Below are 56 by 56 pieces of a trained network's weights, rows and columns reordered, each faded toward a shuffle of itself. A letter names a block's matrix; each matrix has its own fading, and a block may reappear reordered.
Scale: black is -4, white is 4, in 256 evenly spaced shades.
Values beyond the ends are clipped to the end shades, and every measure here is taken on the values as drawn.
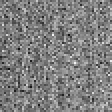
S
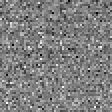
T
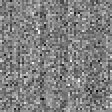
S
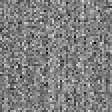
S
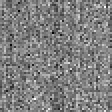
S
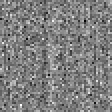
S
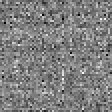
T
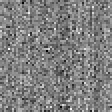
S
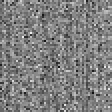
S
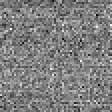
T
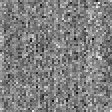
S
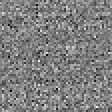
T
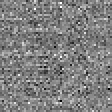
T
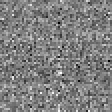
T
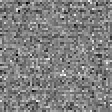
T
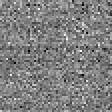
T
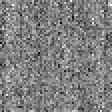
S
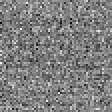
T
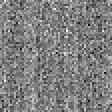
S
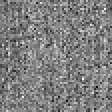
S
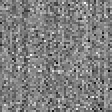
S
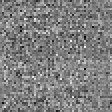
T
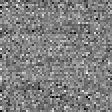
T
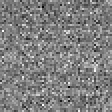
T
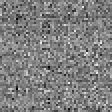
T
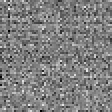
T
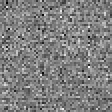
T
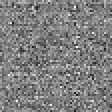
T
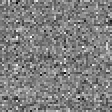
T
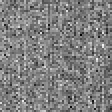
S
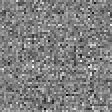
T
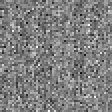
S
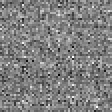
T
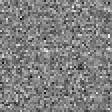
T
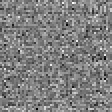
T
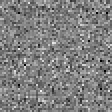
T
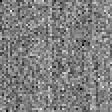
S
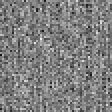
S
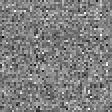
T
